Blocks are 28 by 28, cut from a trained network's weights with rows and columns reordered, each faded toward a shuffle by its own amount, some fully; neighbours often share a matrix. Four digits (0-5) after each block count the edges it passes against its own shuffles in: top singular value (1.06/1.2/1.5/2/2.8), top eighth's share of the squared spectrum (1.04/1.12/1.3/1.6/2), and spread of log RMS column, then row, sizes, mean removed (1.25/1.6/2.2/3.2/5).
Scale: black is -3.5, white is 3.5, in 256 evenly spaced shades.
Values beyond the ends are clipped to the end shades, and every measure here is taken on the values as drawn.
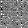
2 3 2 0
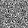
1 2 1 0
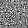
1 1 0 0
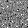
0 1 0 0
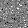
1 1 0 0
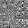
2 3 2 0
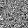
2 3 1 1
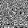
2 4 1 2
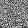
2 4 0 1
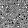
0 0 0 0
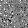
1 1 1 0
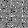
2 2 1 0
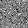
0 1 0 0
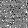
1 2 1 0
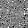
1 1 1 0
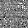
2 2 1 0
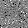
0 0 0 0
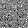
0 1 0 0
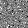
0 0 0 0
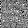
1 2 1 0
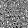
0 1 0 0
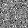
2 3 1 0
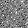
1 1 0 0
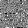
2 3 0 2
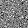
0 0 0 0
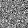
1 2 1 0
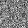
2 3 0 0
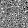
0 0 0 0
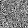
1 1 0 0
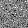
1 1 0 0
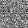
2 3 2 0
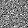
0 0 0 0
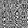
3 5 3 1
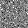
1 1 0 0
